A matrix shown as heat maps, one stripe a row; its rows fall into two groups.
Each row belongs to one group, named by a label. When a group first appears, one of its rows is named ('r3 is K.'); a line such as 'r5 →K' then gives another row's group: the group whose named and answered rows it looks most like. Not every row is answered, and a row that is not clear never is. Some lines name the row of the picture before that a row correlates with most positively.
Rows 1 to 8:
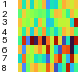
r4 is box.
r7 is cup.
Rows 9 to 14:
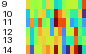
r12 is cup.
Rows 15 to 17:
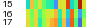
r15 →cup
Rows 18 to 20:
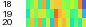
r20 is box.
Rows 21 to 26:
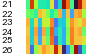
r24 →box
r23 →box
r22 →cup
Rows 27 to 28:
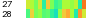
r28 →cup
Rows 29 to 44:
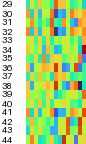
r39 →box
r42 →cup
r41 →box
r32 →box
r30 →box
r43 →cup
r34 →box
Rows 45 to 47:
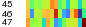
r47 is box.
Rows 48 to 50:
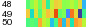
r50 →cup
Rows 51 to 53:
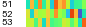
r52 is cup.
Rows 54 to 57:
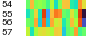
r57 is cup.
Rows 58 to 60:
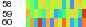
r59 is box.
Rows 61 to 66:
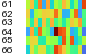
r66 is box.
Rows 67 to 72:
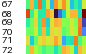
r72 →cup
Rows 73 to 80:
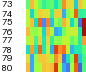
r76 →box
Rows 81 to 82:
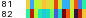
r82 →cup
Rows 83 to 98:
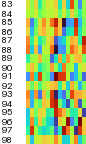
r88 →box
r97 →cup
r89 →cup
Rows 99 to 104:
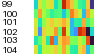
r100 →cup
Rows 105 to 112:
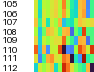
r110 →box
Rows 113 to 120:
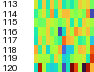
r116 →cup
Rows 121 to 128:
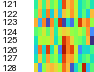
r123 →box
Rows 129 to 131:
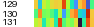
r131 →cup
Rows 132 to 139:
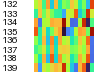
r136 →box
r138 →box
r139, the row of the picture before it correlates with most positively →129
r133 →cup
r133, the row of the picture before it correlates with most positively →130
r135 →box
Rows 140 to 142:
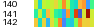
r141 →cup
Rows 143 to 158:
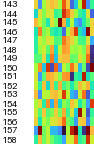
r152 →box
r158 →cup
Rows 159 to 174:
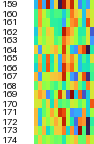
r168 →cup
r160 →cup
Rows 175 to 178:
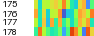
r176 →box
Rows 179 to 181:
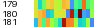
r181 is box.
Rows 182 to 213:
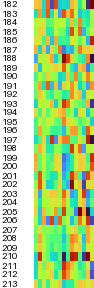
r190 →cup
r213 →box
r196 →cup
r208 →cup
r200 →box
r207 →cup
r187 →box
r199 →box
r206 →box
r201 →cup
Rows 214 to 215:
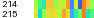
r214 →cup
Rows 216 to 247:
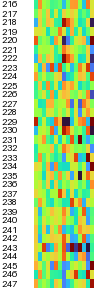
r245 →box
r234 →box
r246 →cup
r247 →box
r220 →box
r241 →box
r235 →cup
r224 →box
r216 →cup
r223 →box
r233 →cup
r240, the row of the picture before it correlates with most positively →215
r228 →cup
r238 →cup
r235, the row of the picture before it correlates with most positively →214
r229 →box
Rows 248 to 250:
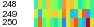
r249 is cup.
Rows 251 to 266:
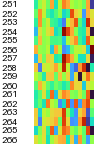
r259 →cup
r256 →box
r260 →cup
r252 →cup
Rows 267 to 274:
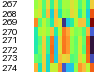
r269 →box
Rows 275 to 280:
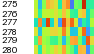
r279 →cup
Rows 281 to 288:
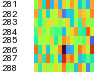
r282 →box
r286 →box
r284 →cup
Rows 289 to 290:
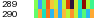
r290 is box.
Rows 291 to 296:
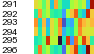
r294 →box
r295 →cup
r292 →cup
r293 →box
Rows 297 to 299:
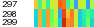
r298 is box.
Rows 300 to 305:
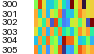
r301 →box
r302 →box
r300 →cup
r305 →box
